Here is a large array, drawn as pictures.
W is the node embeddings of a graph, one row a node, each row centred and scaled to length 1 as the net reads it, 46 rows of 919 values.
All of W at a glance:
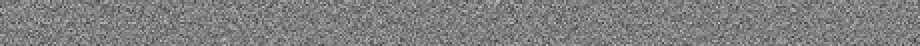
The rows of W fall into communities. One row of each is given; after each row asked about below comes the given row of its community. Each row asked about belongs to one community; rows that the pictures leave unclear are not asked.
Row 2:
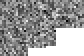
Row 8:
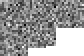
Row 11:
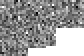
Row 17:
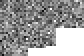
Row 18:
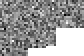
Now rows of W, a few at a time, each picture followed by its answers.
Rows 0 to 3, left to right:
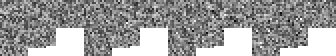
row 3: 18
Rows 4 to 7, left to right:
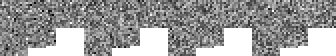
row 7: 2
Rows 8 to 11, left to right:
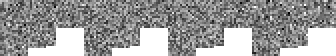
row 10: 11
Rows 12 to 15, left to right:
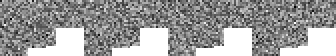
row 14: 17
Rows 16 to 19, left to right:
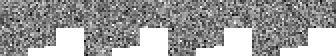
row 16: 11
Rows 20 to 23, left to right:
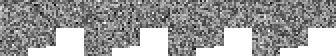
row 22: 18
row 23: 18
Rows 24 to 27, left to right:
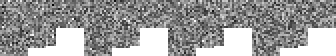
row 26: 2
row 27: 8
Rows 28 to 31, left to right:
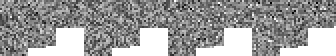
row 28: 11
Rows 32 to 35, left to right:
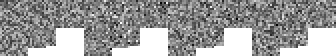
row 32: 17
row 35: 8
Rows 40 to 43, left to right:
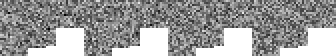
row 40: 18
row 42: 17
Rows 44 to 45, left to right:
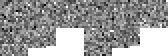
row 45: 17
